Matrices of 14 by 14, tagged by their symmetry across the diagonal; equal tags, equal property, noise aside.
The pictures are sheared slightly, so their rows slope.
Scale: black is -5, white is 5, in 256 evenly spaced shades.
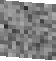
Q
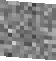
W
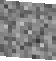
Q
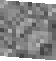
Q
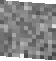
Q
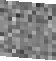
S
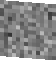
W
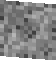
Q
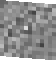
Q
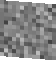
S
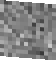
S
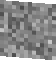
W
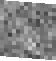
W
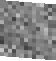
S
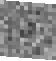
Q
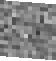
W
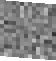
S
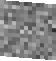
W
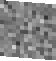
S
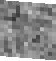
Q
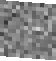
W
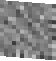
S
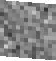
S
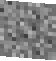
Q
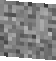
W
